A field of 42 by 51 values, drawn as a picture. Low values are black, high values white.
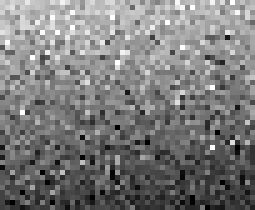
Slope: up to the top. Average level on the scale: 50%. Grain: fine. Odd rows or columns: none.
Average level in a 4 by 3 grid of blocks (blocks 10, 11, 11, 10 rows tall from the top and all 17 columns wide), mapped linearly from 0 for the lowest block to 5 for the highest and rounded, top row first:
5 5 4 | 3 3 3 | 2 2 2 | 1 0 0
